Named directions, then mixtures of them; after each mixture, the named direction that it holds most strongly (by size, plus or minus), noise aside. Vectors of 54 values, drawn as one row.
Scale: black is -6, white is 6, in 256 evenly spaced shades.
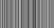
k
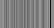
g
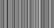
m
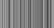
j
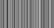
m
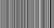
g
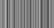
m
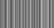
m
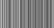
j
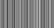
m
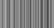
j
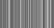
j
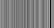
g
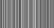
k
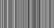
m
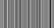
m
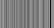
g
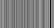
g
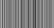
k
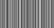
m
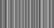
m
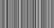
m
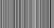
k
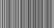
j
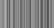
j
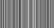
k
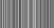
k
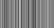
k
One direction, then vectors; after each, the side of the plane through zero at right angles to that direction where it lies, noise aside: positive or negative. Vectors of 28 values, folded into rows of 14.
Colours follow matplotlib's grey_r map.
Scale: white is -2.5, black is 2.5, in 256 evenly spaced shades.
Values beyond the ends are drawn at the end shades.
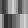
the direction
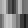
negative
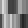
negative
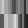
negative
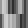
negative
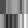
positive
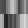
positive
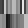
positive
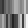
positive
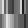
negative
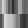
negative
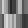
negative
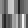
positive
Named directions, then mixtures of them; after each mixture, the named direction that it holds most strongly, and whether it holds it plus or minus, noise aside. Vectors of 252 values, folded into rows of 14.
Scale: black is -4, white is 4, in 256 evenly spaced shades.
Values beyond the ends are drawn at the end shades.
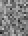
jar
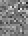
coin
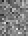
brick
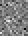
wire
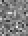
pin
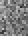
jar, plus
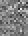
coin, plus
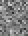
wire, plus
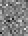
wire, minus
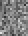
jar, minus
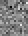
coin, minus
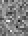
pin, minus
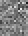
coin, plus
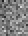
brick, plus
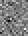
wire, minus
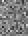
pin, minus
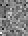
jar, minus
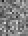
brick, plus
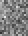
jar, plus
